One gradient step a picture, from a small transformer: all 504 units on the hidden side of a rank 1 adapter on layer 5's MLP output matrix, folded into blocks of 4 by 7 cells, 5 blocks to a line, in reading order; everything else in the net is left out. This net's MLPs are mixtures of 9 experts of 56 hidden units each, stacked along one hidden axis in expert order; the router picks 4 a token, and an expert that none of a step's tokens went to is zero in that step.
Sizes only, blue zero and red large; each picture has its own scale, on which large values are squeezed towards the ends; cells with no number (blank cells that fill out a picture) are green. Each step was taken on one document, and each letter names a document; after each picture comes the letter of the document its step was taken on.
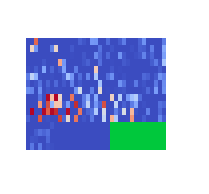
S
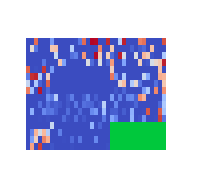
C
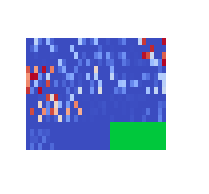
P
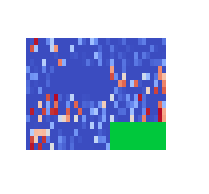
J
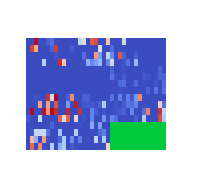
J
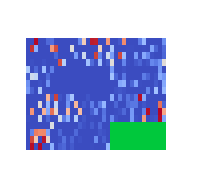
J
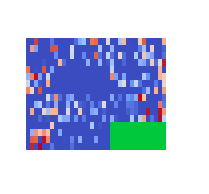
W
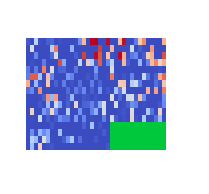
P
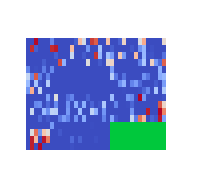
W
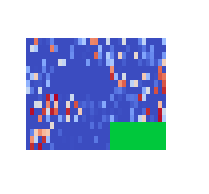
W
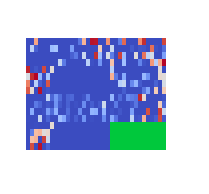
W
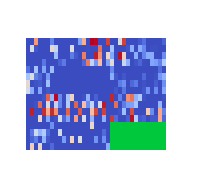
C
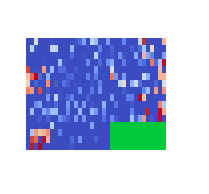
W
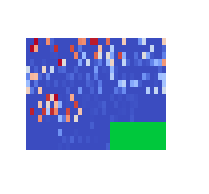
P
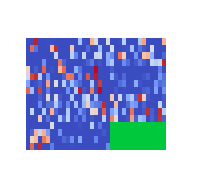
C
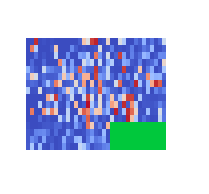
C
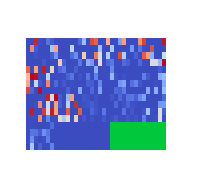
P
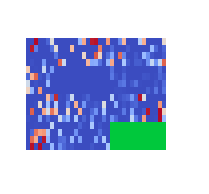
J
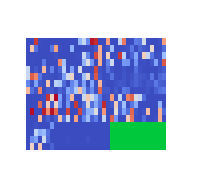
C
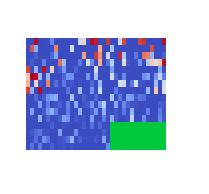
P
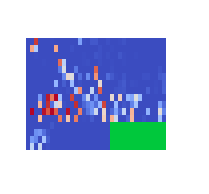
S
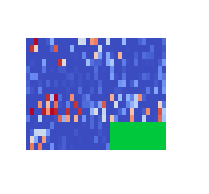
J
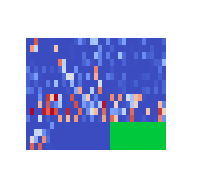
S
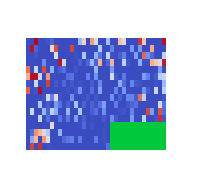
P
